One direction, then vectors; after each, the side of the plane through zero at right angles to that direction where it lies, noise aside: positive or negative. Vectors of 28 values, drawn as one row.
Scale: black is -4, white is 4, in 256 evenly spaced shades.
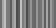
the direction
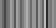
negative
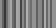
negative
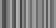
negative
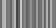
positive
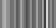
positive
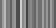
positive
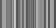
positive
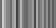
positive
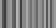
negative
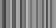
negative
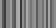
negative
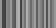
negative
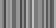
negative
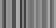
negative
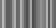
positive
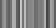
positive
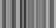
negative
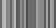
positive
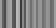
negative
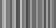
positive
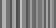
positive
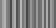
positive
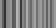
negative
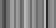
negative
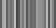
positive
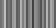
positive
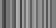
negative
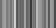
positive
